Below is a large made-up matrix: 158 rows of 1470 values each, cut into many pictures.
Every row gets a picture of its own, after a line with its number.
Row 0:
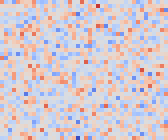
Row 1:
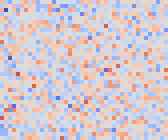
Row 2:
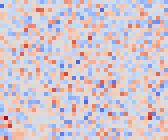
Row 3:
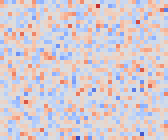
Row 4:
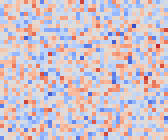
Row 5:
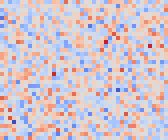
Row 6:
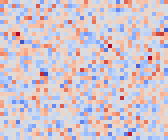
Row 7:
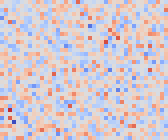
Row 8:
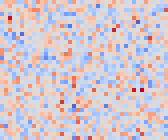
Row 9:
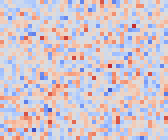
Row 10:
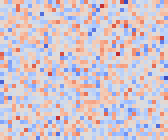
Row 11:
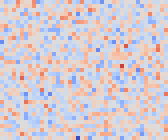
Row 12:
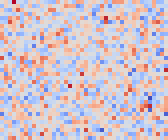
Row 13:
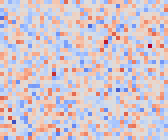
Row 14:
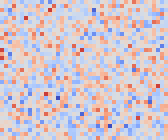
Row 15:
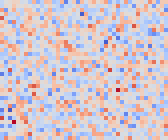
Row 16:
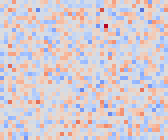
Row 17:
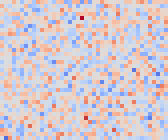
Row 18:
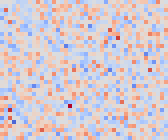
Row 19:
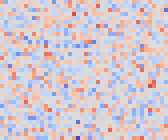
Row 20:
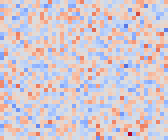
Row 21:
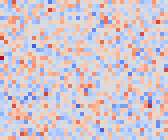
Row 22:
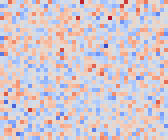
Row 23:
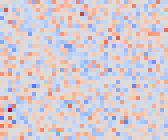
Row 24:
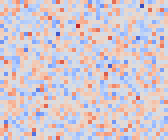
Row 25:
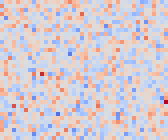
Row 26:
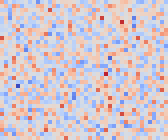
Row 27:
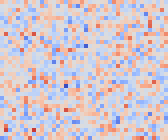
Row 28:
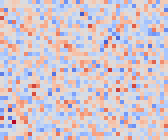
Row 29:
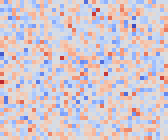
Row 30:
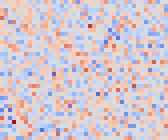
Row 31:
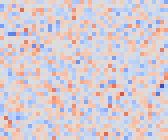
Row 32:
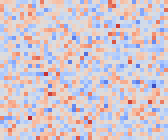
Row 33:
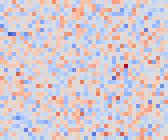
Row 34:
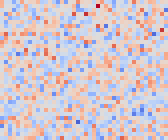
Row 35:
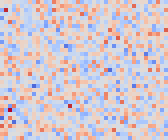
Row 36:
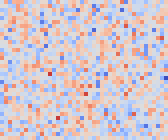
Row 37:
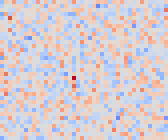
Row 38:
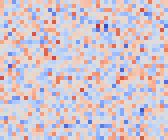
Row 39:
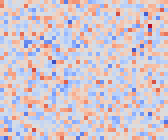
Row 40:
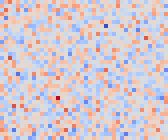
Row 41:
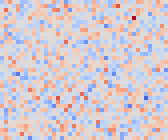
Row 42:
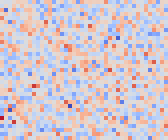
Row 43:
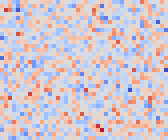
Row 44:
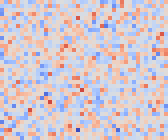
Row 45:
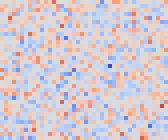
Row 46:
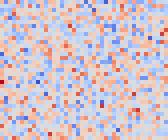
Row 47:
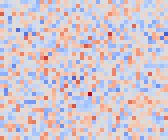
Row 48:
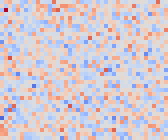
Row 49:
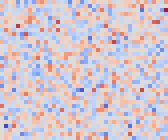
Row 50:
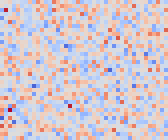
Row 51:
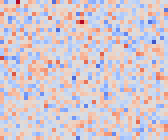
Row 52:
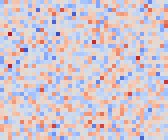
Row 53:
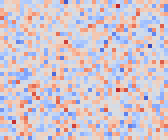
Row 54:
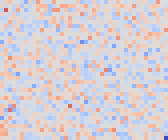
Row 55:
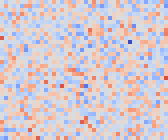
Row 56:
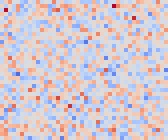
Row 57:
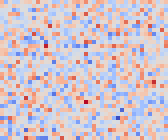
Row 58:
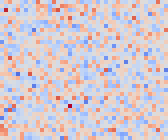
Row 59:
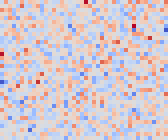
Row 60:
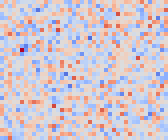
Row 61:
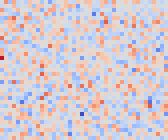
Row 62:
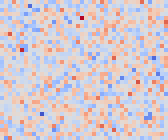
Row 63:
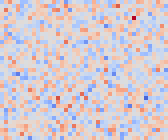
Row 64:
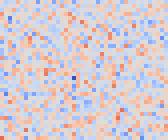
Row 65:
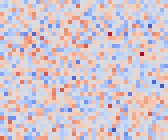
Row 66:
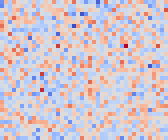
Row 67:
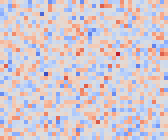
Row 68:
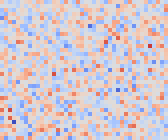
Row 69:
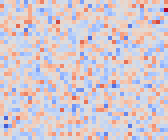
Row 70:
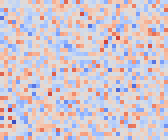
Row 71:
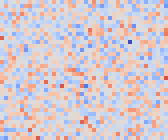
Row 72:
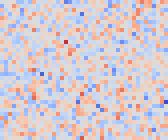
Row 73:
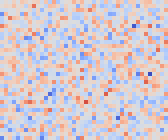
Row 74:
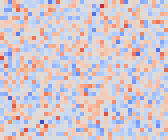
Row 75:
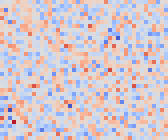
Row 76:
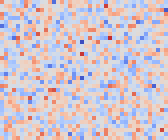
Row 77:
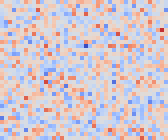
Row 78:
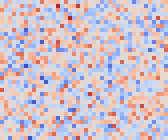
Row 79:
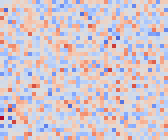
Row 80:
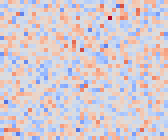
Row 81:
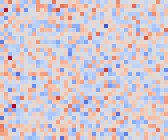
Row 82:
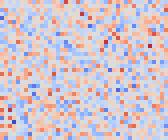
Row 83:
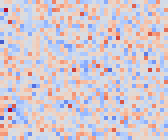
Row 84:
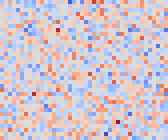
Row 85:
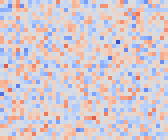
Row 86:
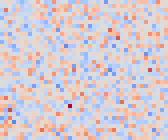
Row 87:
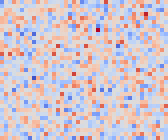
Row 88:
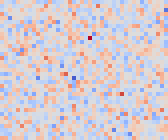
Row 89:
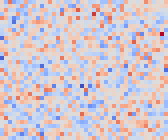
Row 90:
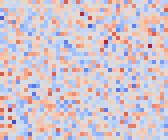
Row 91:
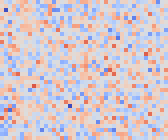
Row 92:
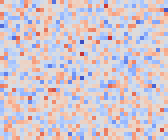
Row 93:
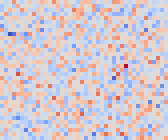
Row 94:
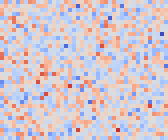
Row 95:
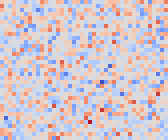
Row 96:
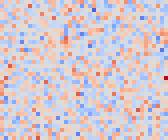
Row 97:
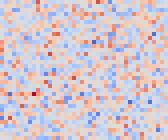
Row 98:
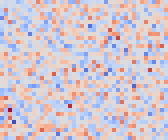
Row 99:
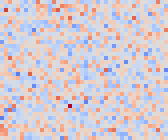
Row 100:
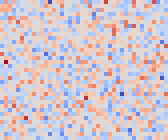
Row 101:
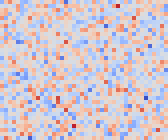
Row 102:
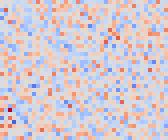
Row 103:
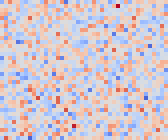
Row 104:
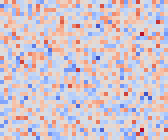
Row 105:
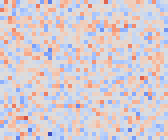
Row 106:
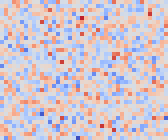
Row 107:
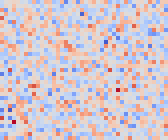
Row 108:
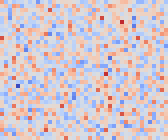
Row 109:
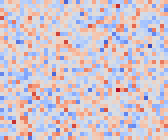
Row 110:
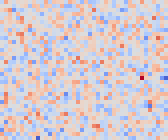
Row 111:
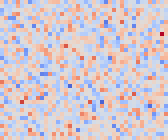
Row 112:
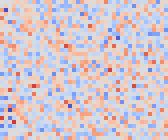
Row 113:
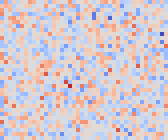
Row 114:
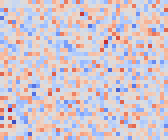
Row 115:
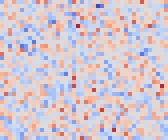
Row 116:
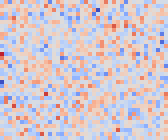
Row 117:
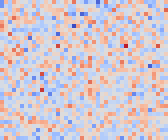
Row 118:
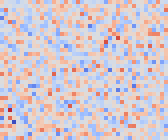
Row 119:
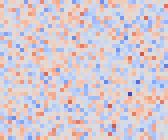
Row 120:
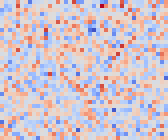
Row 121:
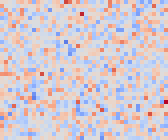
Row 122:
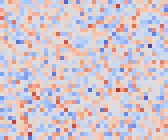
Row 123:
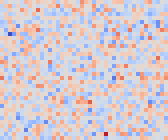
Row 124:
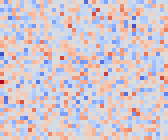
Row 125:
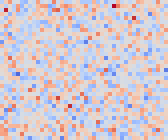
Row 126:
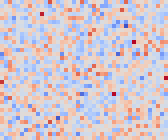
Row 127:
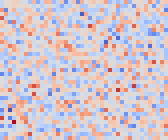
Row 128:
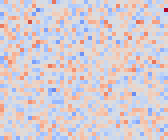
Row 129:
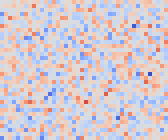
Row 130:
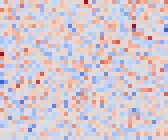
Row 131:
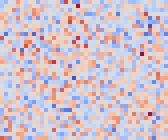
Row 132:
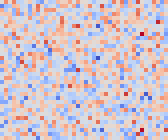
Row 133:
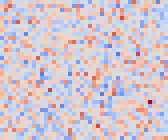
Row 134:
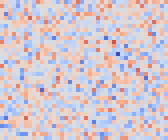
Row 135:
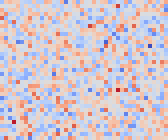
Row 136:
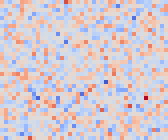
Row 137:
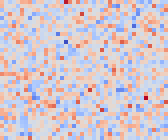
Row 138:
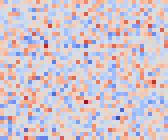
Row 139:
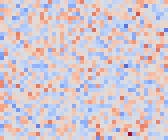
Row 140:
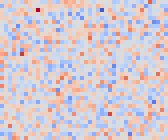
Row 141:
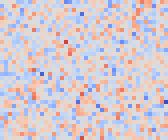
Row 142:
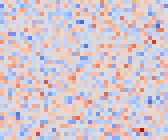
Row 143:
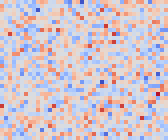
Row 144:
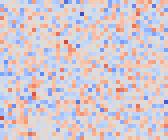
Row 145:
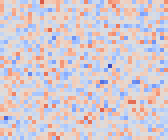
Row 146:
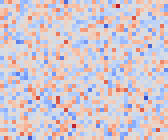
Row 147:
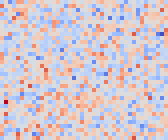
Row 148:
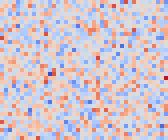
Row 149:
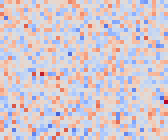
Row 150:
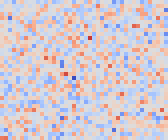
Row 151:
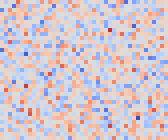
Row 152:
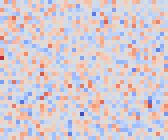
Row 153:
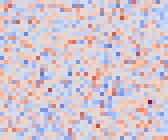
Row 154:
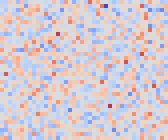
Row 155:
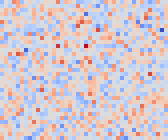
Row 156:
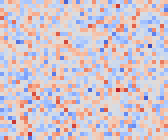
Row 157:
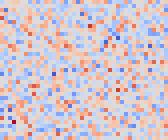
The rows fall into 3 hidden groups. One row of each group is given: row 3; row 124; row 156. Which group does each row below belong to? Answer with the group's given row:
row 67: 124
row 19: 3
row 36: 124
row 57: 3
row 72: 156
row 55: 124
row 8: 3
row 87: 3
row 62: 3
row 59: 124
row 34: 3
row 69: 3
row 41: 156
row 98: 156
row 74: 124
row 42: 156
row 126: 124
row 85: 124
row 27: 3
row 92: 3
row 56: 156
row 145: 3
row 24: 3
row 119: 3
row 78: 3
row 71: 124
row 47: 3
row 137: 156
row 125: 156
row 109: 156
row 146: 156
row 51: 3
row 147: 124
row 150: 3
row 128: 3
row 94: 124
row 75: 156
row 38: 3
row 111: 124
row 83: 156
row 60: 3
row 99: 156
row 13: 156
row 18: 156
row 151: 124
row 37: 3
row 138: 3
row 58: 156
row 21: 124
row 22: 124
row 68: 156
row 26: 124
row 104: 124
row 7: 156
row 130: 124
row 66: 3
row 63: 156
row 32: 3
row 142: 3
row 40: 156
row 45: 3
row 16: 3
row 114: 156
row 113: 124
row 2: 3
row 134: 3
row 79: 156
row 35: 156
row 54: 156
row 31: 3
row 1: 156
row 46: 124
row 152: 124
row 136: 156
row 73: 3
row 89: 124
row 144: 156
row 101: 156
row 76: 3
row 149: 156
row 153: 124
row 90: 156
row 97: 3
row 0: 3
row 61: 124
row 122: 156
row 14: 124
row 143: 3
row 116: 124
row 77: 3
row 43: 124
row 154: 3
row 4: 3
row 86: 156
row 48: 156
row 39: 3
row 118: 156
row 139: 124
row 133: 124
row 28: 156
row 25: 156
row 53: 156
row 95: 3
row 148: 124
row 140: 3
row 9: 3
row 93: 3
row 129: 3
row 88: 3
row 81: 156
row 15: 156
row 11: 3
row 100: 124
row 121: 156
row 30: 156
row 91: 156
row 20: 124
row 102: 156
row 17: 3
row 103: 156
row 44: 124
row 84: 3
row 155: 3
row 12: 124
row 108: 124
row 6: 124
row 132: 124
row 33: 3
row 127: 156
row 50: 156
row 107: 156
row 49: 3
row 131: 3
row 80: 124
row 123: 3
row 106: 3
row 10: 124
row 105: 124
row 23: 156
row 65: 3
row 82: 156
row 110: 124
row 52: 3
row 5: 156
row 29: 124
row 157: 156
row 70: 156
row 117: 3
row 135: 156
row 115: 3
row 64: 3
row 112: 156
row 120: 124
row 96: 124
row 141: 156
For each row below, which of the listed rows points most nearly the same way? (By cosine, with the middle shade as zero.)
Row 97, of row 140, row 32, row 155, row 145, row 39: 140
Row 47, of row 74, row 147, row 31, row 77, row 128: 31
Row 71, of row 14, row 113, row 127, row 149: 113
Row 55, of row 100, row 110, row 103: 103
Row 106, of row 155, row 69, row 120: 155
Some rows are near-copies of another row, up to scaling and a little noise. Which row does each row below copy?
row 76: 92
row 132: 104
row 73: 129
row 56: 125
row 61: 152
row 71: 55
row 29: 124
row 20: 139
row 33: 93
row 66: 117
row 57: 138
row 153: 133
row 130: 59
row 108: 26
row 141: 72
